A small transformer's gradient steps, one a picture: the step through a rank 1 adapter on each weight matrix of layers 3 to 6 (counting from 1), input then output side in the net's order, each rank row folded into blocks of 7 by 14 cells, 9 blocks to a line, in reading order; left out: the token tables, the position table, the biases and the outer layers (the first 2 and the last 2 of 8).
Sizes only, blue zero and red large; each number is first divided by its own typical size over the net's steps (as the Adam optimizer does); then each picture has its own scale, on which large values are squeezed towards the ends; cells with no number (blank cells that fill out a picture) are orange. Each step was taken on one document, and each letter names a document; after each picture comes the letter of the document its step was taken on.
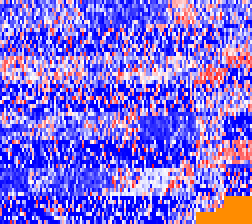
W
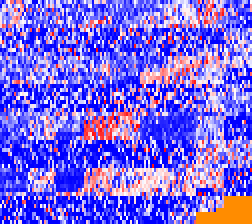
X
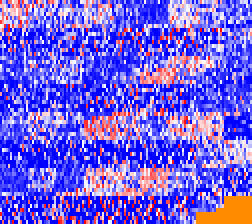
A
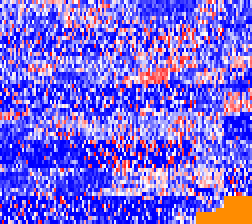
A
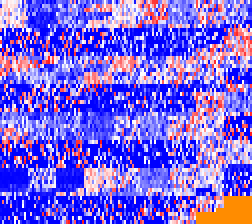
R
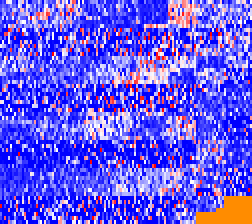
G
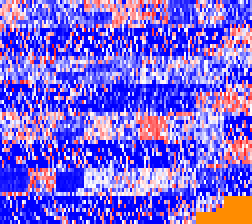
R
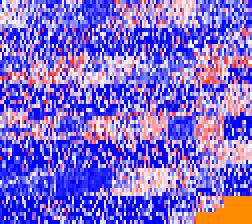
W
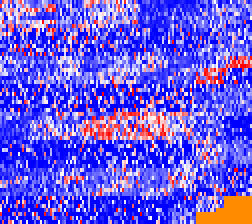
G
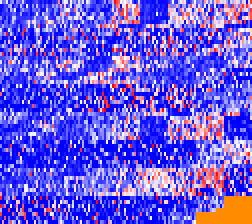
G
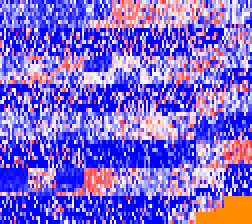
R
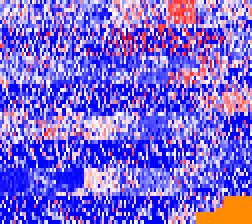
W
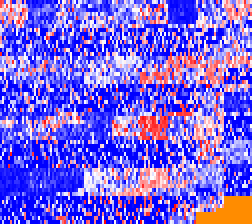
W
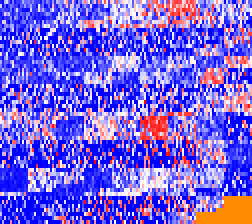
W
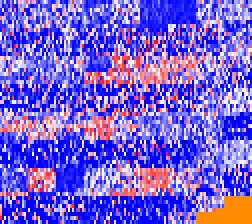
A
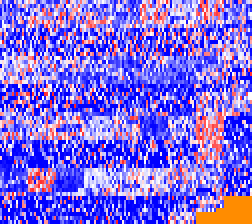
X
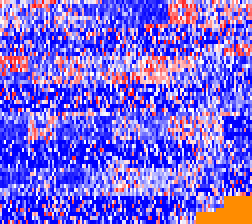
A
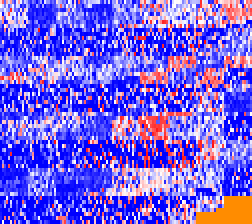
W
